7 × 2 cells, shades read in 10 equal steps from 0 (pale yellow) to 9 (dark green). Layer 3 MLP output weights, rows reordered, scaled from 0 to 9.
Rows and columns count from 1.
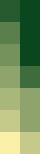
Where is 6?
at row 2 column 1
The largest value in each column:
8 9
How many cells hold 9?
3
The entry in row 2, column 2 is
9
